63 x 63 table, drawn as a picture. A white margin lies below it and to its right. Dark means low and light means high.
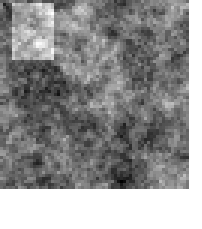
In the top left lies a patch that is higher than the rest. Neither half mirrors the other. The field is mottled with small blotches. The ninth with the highest average is the top left.
